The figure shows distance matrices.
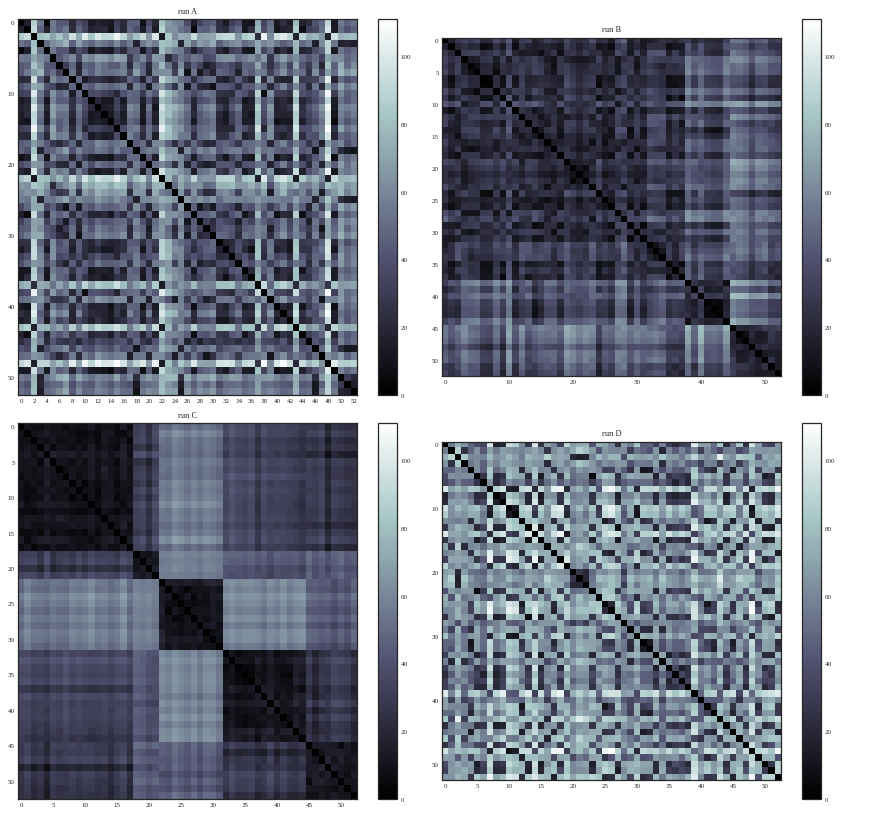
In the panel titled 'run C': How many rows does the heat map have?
53
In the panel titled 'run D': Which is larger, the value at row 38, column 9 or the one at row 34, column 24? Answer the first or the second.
the second
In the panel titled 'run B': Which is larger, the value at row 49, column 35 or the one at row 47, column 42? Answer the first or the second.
the second
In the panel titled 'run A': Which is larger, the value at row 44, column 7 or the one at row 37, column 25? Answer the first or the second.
the second
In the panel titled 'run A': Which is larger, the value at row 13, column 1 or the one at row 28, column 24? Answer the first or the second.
the second
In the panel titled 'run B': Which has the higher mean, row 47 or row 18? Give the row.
47
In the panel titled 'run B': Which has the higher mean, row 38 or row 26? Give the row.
38
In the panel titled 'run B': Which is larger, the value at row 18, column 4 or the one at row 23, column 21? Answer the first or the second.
the first
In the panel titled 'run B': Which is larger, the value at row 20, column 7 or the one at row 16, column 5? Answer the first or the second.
the first
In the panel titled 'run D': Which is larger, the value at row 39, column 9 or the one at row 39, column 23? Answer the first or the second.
the first
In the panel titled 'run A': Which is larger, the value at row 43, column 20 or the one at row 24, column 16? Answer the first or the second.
the second
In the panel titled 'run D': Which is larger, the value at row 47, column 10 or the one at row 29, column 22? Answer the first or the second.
the first
